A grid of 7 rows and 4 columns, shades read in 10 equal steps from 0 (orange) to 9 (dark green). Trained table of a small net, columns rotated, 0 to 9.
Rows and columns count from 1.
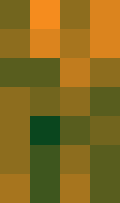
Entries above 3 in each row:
2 1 3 4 4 4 2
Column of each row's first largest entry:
1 1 1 4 2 2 2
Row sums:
10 9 18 19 24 21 19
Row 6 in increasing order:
4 4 6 7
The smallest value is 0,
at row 1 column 2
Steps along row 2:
down up down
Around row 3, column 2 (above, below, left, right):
1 5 6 2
